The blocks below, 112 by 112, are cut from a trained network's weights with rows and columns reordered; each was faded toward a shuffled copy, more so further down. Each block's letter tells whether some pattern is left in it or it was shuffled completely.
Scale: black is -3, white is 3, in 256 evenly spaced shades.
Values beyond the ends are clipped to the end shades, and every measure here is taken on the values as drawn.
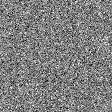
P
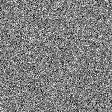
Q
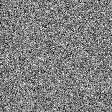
P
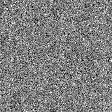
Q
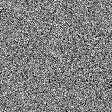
Q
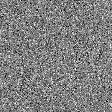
Q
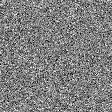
P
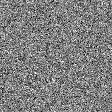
P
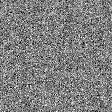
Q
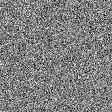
Q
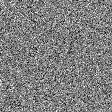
P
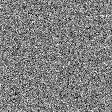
P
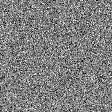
P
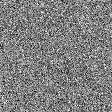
P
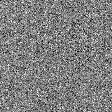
Q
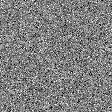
P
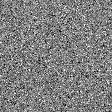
P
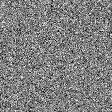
P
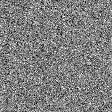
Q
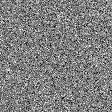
P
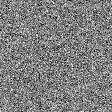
P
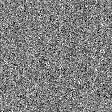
Q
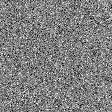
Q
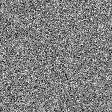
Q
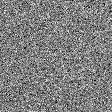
Q
